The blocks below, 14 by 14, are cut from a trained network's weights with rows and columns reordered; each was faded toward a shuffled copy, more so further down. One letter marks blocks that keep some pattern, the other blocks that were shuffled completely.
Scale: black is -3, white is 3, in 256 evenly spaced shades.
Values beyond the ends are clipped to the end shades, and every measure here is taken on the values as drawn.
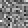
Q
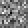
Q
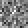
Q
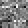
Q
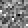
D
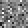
D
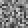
D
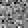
D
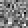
D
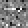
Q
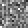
D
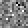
D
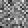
Q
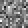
D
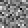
D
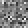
Q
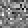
Q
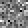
Q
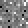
D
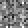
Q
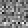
Q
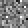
D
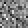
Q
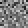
D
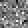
D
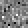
D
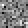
D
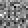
D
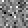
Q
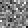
D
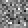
D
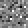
D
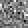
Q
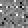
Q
